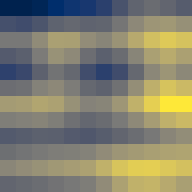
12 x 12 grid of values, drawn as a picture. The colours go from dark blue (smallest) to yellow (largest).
Ninth with the lowest average: top left. Stripes: horizontal, repeating 3 times. Slope: up to the bottom right. Lone odd cells: none.
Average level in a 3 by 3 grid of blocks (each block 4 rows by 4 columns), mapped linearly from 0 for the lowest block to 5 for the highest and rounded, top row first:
014 / 215 / 235
